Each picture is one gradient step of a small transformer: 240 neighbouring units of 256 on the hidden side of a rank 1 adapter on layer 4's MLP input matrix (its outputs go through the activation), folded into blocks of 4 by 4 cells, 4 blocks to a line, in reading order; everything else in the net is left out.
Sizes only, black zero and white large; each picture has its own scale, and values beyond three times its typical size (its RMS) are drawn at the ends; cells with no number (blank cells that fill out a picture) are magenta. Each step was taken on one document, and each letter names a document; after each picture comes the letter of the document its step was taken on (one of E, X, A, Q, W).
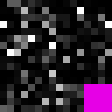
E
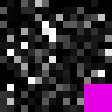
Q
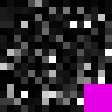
Q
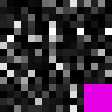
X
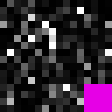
Q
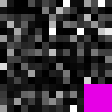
X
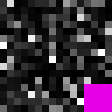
X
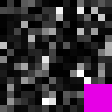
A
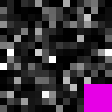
A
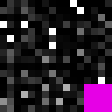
E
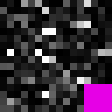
A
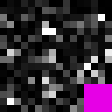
Q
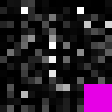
E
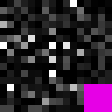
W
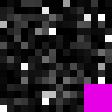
A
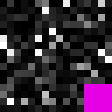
A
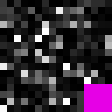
A
